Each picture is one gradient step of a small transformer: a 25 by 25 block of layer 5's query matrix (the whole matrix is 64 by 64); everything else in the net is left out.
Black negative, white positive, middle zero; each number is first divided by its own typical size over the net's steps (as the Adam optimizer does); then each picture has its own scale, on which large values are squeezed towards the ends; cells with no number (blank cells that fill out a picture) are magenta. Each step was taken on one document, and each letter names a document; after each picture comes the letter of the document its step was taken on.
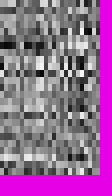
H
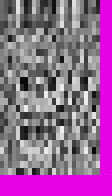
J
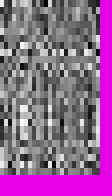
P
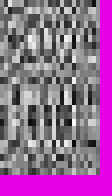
J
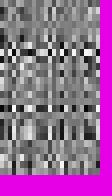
P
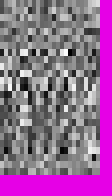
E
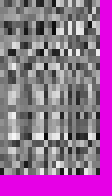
H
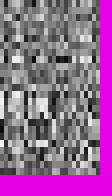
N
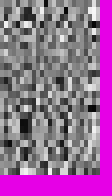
E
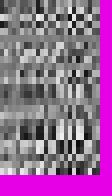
H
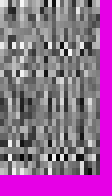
P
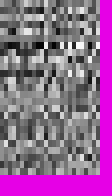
H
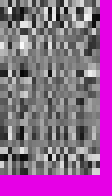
P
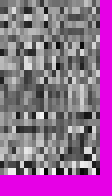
H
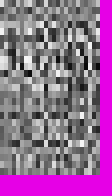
H
